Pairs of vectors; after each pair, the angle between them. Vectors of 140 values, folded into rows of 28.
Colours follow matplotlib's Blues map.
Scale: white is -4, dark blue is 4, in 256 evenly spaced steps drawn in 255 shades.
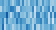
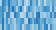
partly aligned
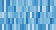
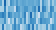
nearly opposite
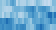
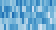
partly opposed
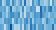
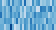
nearly parallel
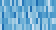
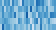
nearly parallel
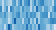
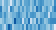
nearly parallel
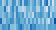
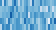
partly aligned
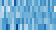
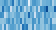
partly opposed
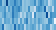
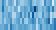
partly opposed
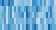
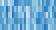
nearly opposite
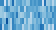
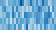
orthogonal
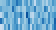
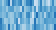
partly aligned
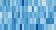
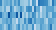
partly opposed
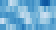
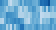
nearly parallel
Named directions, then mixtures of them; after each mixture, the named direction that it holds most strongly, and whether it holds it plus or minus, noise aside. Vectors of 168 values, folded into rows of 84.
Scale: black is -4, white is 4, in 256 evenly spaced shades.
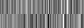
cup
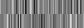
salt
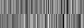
cup, minus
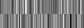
salt, minus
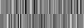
salt, plus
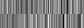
cup, minus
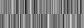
salt, plus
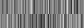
cup, plus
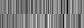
cup, minus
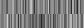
salt, plus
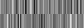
salt, plus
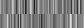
salt, plus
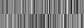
cup, plus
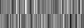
salt, minus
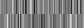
salt, plus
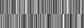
cup, plus
